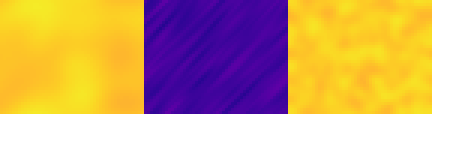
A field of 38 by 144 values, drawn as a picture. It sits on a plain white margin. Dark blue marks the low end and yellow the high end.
It is made of 1 by 3 panels. Panel 1,1: very high, smooth, faint in contrast. Panel 1,2: very low, slanting up to the right, faint in contrast. Panel 1,3: very high, blotchy, faint in contrast.
